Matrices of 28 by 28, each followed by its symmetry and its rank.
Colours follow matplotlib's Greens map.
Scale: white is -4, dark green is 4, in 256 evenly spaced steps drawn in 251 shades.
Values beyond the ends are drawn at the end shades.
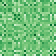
symmetric, rank three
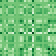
symmetric, rank two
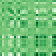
symmetric, rank two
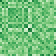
symmetric, rank three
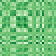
symmetric, rank two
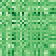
symmetric, rank three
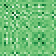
symmetric, rank three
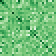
symmetric, rank five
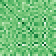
symmetric, rank five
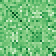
symmetric, rank five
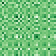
symmetric, rank two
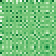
symmetric, rank two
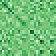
symmetric, rank five
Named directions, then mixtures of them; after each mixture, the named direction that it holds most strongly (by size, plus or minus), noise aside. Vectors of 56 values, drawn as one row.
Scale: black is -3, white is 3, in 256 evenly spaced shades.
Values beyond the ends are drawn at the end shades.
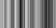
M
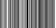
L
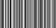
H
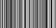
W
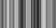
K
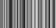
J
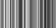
M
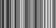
M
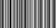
H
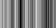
M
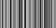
H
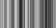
M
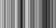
M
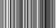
M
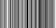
L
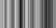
M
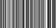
W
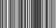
K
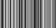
H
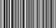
H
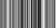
K
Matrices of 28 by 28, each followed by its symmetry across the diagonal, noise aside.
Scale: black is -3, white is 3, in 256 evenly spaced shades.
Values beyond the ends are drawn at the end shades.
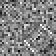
symmetric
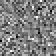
antisymmetric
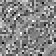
symmetric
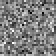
antisymmetric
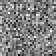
neither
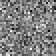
antisymmetric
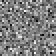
antisymmetric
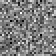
neither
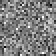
neither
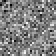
symmetric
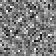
symmetric
